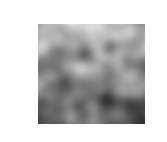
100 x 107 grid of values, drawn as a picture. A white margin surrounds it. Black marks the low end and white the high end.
The field is smooth, with broad soft blobs. The bottom right is the ninth with the lowest average. No row or column stands out. Values rise toward the top.
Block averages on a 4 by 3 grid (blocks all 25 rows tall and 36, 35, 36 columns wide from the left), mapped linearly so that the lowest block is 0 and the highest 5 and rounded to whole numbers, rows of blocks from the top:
554
343
223
110
